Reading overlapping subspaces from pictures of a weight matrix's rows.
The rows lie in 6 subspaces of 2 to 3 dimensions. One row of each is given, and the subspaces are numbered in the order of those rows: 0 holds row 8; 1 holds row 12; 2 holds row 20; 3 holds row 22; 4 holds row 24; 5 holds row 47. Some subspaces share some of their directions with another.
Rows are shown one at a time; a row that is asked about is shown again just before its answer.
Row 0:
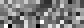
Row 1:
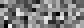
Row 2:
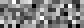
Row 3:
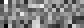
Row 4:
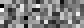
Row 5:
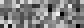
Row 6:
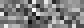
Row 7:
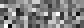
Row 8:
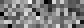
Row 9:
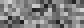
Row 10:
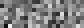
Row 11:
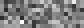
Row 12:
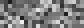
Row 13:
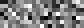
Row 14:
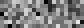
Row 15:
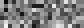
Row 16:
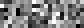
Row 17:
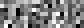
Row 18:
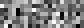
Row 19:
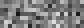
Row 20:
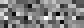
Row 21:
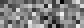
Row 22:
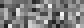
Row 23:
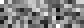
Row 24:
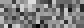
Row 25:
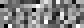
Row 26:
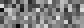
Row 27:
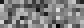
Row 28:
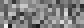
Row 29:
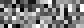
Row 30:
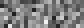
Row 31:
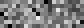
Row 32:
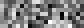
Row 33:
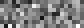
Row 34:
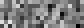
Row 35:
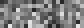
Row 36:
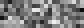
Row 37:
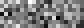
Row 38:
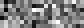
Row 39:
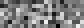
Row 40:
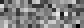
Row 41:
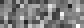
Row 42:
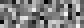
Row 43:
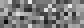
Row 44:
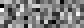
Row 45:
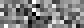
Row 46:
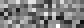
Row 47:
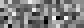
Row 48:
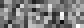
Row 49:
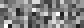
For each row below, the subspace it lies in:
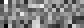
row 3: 1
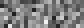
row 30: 5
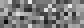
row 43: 5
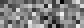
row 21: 2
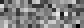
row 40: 5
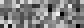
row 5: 3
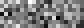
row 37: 4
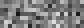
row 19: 5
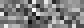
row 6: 0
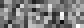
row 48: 3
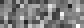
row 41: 3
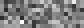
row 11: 1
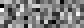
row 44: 4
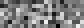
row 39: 4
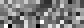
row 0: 1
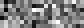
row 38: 1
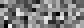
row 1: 2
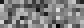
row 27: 5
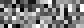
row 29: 4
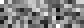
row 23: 5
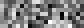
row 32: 3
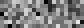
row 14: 0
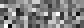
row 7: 2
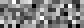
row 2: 3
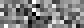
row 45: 0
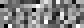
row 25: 5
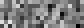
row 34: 3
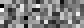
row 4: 4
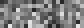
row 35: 2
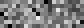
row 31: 0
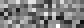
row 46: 4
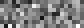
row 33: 3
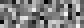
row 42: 3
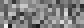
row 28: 4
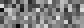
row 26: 4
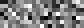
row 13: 2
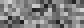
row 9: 1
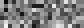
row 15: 1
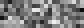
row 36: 1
